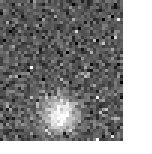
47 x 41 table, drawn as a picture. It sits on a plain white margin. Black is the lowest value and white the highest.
Ninth with the highest average: bottom middle. Odd rows or columns: none. Histogram: skewed, a long tail of high values. Bumps: one, in the bottom middle.
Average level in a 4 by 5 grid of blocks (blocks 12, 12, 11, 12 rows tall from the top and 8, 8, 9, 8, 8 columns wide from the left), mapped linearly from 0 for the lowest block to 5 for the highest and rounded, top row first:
00000 | 00000 | 01210 | 02511
